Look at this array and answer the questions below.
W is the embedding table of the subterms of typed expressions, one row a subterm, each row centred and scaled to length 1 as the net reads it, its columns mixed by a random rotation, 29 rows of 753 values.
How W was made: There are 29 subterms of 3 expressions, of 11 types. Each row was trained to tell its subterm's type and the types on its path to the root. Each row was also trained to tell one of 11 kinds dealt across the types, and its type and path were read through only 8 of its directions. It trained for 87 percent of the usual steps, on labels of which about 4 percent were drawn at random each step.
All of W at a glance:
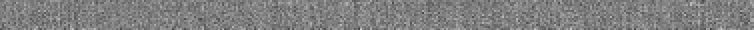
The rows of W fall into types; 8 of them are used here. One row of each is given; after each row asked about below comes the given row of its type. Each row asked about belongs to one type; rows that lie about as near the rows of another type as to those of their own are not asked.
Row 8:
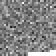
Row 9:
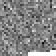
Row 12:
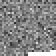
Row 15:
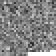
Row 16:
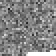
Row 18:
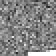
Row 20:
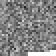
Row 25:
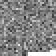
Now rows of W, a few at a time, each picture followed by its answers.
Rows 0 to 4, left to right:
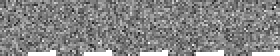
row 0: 18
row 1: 16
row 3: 15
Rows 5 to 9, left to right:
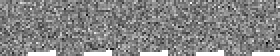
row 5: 8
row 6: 16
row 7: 8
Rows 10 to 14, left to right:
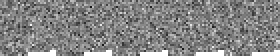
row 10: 25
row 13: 20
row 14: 8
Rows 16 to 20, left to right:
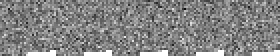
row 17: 9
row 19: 18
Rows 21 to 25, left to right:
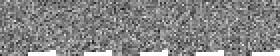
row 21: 12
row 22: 18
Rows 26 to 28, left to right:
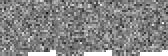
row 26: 9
